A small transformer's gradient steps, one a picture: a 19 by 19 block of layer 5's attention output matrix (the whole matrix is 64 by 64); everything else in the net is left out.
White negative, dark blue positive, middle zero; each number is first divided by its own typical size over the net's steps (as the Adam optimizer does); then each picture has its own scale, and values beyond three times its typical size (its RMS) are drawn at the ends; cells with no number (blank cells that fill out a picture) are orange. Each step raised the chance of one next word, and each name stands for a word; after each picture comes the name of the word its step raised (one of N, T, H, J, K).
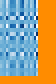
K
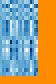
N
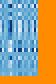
N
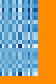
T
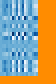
K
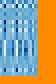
N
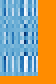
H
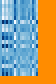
T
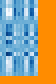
H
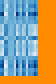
H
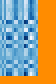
T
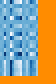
K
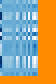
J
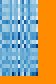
T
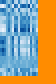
N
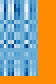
T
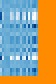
K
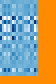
J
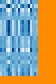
N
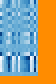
H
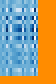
J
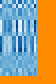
N
